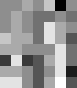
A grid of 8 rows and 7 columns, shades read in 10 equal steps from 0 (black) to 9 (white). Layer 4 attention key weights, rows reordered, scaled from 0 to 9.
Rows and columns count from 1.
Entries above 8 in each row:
0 0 0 0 0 0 0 1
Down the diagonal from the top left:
5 6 5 4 5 8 1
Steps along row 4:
down same down up down down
